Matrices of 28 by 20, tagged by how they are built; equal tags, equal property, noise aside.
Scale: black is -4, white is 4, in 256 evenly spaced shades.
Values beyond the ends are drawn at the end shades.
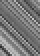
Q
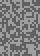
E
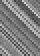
Q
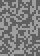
E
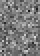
E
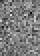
E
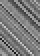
Q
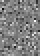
E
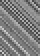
Q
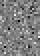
E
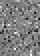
E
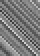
Q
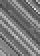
Q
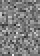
E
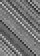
Q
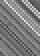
Q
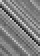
Q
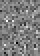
E
